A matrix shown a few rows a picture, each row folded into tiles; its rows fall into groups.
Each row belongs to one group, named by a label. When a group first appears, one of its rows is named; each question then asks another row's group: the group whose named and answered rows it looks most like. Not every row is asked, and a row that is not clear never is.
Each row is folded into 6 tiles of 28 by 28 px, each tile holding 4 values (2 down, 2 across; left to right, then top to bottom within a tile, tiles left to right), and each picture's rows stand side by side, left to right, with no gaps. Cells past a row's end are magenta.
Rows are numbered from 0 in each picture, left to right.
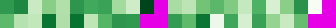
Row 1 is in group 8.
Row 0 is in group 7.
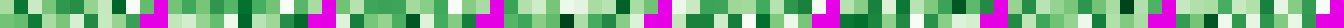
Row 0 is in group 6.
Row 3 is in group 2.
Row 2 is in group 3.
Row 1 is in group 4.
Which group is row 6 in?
6
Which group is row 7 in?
8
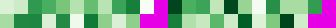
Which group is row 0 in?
8
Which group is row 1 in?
7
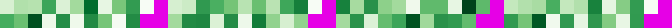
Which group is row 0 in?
8
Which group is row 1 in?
8
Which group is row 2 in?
3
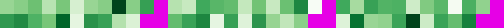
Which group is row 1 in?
8
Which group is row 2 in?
3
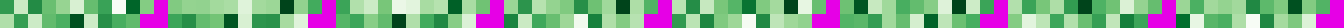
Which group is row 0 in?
3
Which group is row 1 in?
2
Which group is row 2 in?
2
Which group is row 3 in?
6
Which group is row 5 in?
6
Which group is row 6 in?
4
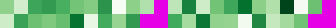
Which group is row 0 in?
3
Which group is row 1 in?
6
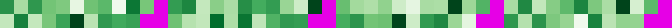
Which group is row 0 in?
3
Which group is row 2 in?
2
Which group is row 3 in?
6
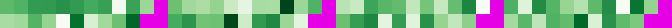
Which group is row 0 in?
4
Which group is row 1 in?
2
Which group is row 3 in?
3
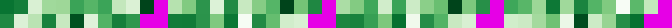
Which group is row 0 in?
7
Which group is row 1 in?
2
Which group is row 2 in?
2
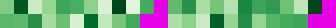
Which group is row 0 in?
6
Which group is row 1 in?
7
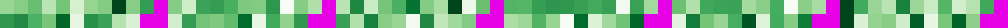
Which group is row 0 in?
2
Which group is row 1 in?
3
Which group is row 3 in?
4
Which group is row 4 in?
3
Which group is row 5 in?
7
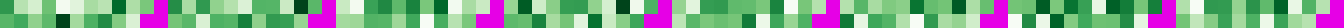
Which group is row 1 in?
3
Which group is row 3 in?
6
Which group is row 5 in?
6
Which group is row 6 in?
7
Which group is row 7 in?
3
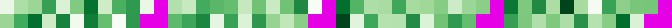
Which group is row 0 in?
8
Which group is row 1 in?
8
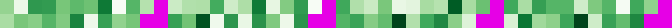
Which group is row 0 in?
3
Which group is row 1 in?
8
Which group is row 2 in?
2
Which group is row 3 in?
3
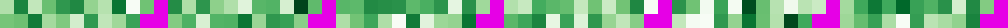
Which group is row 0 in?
6
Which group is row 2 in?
4
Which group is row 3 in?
8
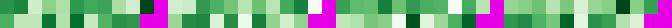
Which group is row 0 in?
7
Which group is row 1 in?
8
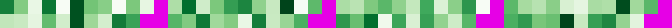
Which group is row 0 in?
4
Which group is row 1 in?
6
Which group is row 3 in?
2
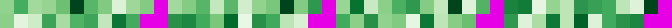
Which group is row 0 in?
4
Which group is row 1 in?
2
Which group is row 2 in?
6
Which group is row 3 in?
7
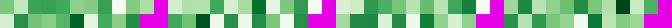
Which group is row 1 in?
8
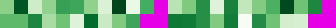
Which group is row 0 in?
6
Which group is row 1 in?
2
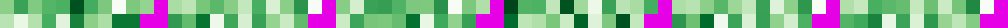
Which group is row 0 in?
4
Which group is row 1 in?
8
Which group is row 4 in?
8
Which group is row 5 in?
8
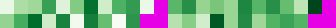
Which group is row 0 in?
8
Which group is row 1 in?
7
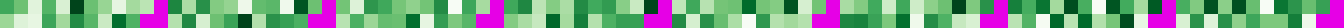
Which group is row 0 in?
4
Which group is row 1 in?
3
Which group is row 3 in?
7
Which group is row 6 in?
7
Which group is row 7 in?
7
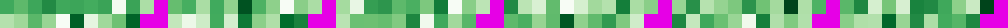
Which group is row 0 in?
4
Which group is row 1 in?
4
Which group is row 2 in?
3
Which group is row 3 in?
2
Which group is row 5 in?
7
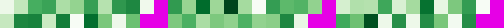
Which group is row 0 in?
8
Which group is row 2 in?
8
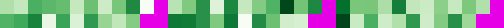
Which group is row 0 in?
8
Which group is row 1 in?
2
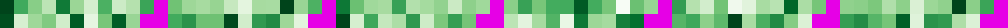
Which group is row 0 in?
7
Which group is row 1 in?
2
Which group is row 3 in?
4
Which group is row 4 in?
2
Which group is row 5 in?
2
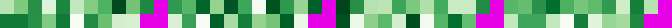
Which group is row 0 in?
2
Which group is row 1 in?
7
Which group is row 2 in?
7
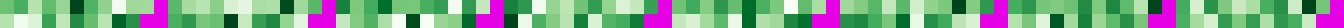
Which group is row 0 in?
4
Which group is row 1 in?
2
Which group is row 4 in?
4
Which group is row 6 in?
7
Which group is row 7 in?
3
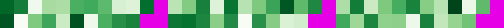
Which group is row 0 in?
7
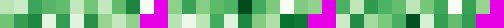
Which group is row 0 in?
8
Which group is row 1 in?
4
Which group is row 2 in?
3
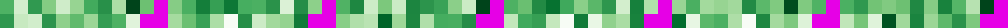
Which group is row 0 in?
3
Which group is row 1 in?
4
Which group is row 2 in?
7
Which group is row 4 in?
6
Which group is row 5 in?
7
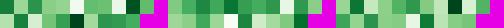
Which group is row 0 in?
3
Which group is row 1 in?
4
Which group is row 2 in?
6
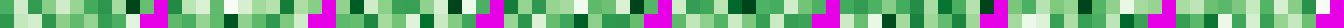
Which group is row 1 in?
2
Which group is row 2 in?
6
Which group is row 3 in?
3
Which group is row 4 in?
4
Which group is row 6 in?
4
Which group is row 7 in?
8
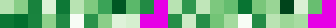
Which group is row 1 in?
6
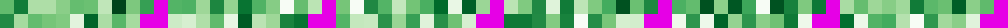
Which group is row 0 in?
6
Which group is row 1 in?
4
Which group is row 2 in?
3
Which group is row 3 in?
2
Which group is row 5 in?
6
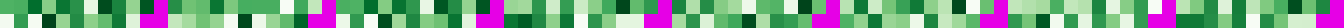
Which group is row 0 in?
7
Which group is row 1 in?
4
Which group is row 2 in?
7
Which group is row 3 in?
2
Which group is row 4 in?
3
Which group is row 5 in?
6
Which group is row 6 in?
8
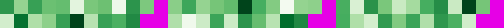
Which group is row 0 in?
3
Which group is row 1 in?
4
